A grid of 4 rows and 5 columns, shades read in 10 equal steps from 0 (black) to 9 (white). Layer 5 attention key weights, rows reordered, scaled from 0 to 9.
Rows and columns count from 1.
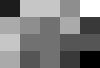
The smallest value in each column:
1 3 4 2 0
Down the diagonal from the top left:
1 5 4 2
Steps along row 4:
down up down down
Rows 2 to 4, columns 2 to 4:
5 4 6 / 4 4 3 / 3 4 2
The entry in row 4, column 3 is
4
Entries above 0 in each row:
5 5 5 4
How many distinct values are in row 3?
3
